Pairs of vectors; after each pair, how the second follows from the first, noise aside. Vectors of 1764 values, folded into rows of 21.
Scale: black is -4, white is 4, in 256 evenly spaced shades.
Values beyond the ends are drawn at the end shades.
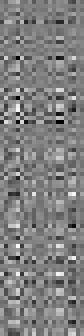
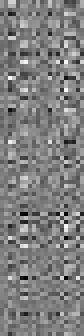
reversed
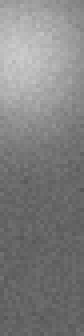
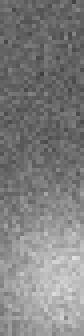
reversed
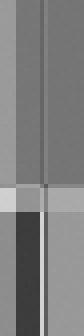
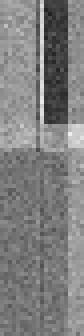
reversed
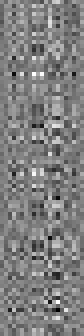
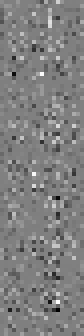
partly zeroed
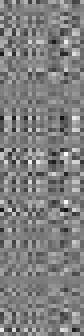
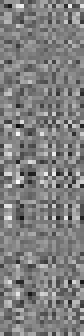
reversed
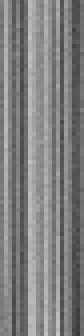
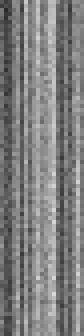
reversed
